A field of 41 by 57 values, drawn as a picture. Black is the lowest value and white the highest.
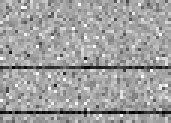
Rows 23 and 38 stand out from the rest. Overall the values sit about 60% of the way up the scale. Most values sit high, with a long tail of low ones.
